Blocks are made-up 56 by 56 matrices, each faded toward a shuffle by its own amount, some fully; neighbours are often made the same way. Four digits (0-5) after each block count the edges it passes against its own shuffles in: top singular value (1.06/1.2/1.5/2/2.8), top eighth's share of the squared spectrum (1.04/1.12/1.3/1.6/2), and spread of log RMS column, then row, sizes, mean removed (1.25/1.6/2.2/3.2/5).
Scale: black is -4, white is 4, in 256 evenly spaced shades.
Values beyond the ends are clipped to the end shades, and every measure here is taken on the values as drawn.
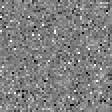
0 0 0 0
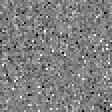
0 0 0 0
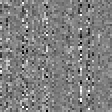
2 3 4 0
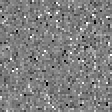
1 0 1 0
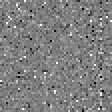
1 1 1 0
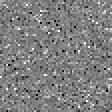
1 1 0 0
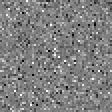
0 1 0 0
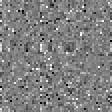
4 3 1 1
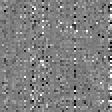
4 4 3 1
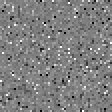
0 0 0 0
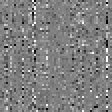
4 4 3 1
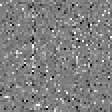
2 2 1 0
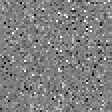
2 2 1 0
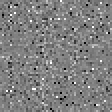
2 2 1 0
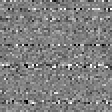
3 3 0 3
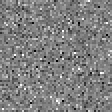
0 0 0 0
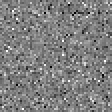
1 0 0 0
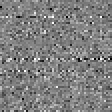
2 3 0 3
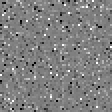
0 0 0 0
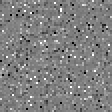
1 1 0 0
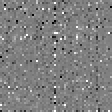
3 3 1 1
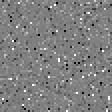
0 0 0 0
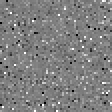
1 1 0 0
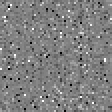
2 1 0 0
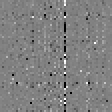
4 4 2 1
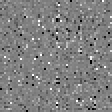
3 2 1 0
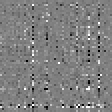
4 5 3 2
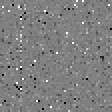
2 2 0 0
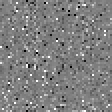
2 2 0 0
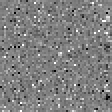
3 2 1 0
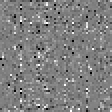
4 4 2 2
